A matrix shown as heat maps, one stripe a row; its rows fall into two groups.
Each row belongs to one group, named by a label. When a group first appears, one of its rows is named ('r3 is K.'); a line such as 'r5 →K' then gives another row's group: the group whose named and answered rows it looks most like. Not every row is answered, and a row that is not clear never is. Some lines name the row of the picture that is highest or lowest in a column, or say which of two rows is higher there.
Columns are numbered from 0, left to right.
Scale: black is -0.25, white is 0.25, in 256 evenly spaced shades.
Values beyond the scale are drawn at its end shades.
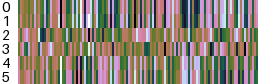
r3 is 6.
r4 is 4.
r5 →4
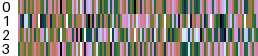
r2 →4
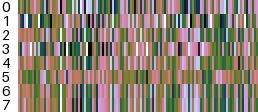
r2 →4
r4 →4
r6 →4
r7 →4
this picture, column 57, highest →1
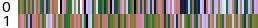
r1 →6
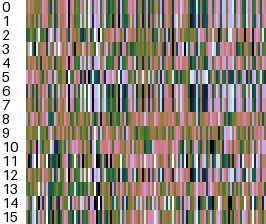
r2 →6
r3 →6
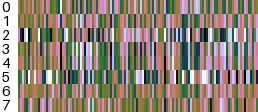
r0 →4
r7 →6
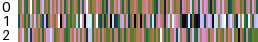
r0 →6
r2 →6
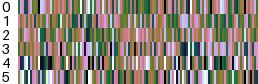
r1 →4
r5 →6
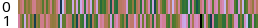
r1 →4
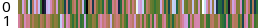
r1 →4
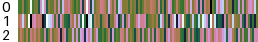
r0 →6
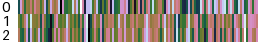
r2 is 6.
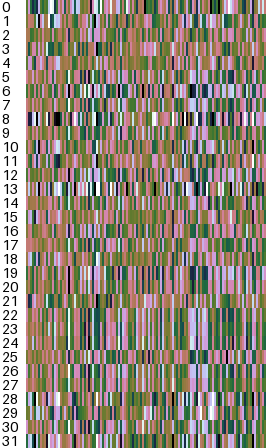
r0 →6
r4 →6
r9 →4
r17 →4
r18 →6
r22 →4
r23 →4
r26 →4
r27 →4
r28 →6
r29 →6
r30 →4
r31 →6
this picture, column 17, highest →13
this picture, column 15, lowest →8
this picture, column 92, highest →29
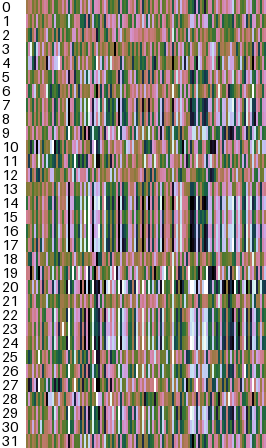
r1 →4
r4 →6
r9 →4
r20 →4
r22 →4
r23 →4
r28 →6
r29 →4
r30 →4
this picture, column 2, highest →3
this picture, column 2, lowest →19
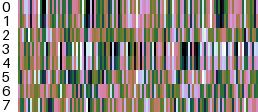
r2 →6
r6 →4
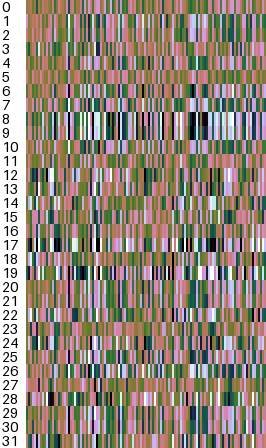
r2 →4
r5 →4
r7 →4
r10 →4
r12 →6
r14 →6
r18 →6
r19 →6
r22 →6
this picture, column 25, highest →17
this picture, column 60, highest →28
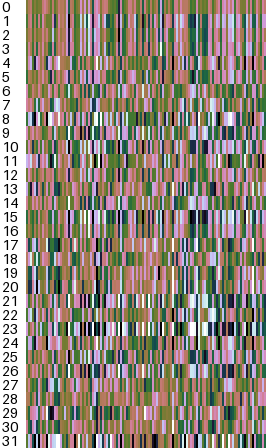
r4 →6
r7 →6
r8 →6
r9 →4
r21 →4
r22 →6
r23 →4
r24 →6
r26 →4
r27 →6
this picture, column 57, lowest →31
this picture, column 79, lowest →31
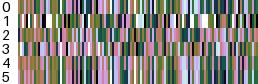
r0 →4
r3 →6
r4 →4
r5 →4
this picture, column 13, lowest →1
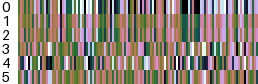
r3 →6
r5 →6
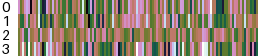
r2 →6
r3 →6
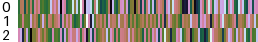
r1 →6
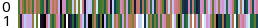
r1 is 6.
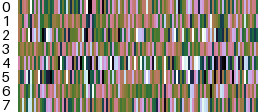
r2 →6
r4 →4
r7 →6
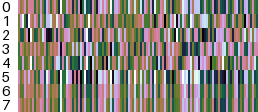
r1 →6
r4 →6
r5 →4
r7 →4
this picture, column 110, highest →3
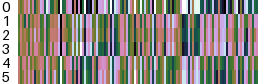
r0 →4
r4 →4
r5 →4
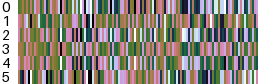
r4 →4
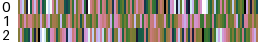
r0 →6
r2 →6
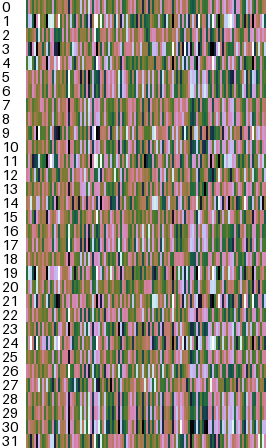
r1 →6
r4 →6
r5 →4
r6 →4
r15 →6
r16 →4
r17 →4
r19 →6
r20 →6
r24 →6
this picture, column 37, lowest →14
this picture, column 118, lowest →14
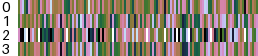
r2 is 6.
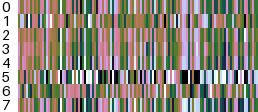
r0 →4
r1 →6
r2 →4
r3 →4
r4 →4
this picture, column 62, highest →5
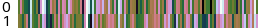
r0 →6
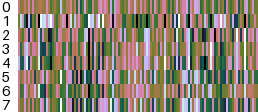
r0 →4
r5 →4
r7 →4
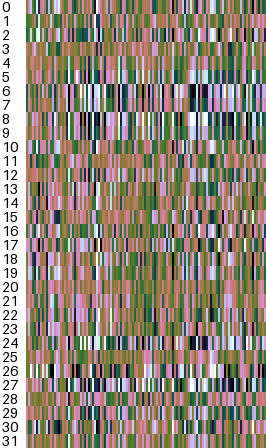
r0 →6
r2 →6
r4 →4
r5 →4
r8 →4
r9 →4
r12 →4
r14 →6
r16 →6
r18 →6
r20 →6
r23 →6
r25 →6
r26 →6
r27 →4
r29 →4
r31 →4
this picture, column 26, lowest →26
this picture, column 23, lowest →26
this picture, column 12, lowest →26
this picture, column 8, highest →26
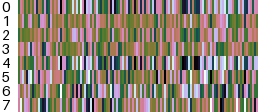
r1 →6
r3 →6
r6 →4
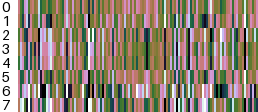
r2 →6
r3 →6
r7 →6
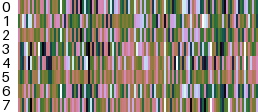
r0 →4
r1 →6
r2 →4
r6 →4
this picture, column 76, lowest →7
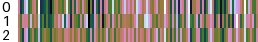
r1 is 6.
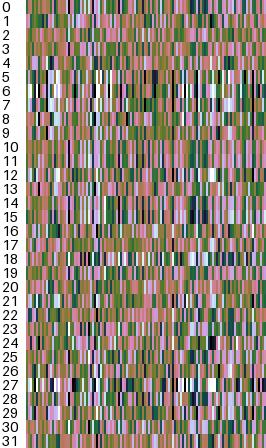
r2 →4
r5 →6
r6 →6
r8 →6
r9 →6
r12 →6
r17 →6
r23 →4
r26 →6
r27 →6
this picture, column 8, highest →27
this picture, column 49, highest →18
